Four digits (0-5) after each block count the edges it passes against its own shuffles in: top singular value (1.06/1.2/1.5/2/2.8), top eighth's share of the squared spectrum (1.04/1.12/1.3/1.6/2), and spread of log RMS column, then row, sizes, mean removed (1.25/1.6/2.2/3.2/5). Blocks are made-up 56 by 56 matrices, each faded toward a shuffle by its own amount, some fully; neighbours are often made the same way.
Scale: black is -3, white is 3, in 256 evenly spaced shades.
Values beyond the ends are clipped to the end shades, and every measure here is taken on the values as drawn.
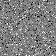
0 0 0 0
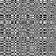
5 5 4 4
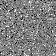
0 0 0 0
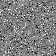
0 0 0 0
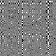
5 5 3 2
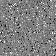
2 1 0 0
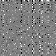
4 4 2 2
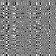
5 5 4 3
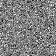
2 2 0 0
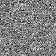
3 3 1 1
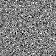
2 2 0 1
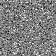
1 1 0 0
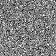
2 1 0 0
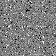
1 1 0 1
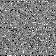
1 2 0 2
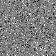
0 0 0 0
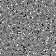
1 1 0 0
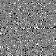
3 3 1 2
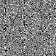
1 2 2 0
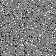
0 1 0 0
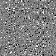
3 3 2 1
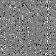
3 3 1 0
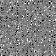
3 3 2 1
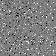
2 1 0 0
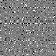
4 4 2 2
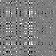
5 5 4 3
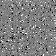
3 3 1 1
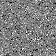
0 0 0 0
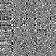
4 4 3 2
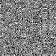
3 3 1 1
